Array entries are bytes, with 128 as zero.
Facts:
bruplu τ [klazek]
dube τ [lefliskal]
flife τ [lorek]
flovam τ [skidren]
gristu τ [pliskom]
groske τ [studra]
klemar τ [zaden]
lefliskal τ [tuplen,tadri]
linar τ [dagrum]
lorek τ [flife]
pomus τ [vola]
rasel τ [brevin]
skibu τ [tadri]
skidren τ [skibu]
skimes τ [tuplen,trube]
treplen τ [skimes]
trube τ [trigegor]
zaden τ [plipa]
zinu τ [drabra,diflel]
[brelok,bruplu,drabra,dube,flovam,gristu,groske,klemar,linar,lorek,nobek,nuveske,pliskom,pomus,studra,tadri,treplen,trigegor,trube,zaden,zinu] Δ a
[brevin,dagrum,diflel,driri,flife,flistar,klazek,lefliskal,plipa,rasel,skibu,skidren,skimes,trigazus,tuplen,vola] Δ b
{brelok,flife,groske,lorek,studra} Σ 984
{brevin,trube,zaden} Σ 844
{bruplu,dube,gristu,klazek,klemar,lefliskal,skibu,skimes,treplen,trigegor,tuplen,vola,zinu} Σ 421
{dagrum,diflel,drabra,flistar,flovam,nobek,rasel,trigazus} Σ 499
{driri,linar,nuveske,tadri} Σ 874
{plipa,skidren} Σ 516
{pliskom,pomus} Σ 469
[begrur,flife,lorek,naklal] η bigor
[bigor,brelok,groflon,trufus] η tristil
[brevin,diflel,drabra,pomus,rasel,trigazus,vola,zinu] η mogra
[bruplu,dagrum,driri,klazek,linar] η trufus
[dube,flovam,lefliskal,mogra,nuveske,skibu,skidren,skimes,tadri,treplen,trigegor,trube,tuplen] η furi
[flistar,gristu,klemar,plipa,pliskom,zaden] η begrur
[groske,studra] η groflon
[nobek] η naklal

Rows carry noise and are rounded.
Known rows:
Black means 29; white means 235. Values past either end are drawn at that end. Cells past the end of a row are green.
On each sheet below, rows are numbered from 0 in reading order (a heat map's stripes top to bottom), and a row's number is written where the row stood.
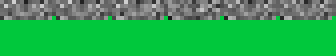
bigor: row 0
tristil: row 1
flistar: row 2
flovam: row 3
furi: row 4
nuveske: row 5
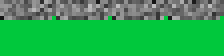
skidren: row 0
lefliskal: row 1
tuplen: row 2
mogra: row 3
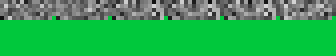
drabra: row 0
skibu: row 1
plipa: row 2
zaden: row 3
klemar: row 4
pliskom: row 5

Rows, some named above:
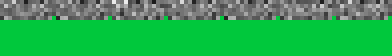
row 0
tristil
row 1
nuveske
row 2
groske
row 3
driri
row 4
nuveske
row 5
treplen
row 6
nobek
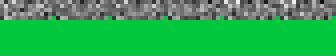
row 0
pliskom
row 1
furi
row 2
begrur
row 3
lefliskal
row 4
groske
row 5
studra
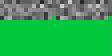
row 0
trube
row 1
naklal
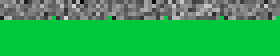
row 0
trigazus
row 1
zinu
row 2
tadri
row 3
gristu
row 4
trigegor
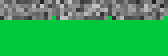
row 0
skimes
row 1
gristu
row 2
dube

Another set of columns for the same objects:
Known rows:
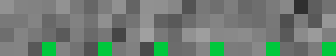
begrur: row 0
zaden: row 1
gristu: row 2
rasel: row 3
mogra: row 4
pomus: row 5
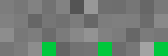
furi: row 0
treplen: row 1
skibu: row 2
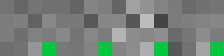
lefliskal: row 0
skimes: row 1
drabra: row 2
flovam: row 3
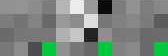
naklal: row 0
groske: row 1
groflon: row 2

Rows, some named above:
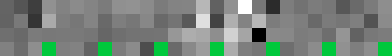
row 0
vola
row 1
bigor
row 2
naklal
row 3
zinu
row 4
studra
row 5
furi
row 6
trigegor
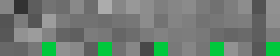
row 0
pomus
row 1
pliskom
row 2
nobek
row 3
tristil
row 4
plipa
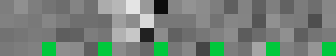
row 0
brelok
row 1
pliskom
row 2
groske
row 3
nobek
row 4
tadri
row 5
tuplen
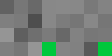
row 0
tuplen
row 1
flistar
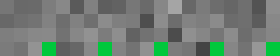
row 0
trigazus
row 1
dube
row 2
tuplen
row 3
klemar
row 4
brevin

